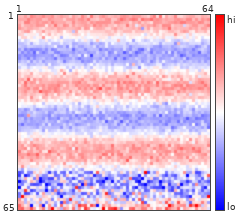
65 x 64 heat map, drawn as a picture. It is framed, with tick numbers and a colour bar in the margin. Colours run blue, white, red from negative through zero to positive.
Average level on the scale: 50%. Slope: none. Seam: horizontal, 80% of the way down, the top part calmer. Stripes: horizontal, repeating 3 times.
